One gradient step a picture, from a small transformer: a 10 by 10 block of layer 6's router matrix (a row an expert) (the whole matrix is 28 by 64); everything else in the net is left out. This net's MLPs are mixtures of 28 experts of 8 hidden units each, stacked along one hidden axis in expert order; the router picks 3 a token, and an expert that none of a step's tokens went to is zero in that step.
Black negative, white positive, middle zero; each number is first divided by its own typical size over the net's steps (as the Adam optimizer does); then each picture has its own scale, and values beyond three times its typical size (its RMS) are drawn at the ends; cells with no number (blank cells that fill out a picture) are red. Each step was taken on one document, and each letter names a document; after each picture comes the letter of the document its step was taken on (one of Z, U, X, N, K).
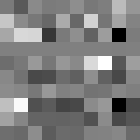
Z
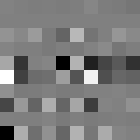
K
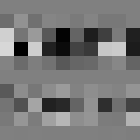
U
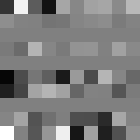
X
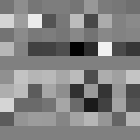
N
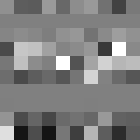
K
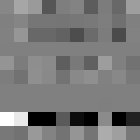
Z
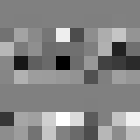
K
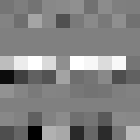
X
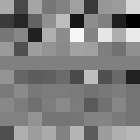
N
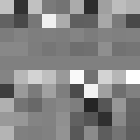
N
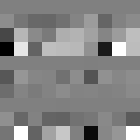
U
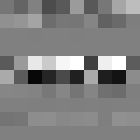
Z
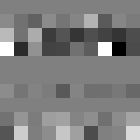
U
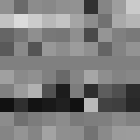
N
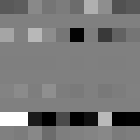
Z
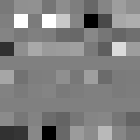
K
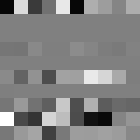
X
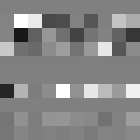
U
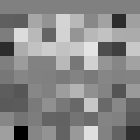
U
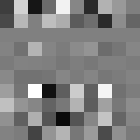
X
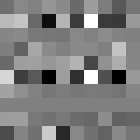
Z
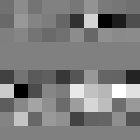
N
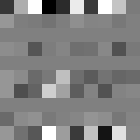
X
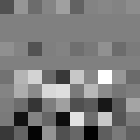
X
